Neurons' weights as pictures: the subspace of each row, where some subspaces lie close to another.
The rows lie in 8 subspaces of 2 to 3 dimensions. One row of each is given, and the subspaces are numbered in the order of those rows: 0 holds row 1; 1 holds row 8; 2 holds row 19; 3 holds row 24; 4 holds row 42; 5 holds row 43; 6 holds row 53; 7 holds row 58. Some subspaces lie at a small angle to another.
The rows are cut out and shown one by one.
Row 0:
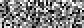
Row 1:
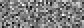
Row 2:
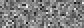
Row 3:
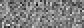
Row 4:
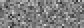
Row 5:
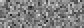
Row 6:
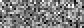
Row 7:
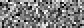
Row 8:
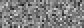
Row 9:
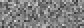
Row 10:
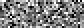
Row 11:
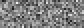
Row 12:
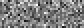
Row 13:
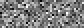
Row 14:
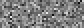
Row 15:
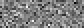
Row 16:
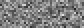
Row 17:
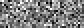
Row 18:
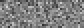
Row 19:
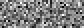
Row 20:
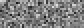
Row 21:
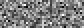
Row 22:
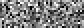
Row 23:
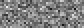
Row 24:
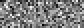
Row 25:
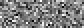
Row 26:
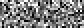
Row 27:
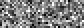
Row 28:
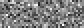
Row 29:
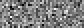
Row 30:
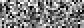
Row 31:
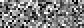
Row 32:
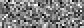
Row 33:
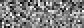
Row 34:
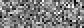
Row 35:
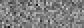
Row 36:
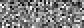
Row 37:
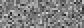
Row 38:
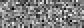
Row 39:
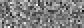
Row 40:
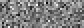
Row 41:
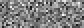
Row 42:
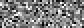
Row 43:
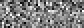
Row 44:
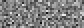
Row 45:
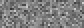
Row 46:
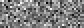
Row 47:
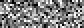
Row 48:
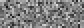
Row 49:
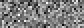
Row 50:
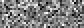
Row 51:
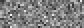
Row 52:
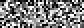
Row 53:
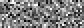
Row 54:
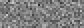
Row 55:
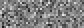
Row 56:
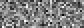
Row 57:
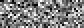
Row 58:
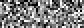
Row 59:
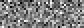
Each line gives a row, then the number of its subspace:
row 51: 1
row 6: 1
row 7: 4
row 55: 2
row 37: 0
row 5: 1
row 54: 6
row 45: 7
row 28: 6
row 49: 4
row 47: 6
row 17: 2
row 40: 0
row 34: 1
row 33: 5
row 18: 3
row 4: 3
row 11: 1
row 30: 0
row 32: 6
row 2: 7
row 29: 1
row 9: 4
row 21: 2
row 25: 4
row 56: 7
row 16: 2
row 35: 5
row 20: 1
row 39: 5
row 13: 6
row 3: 5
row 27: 2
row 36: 0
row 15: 4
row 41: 0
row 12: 7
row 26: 7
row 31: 4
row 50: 7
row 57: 6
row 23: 2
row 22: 0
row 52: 3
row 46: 2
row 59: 2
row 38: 1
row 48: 3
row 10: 3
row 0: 5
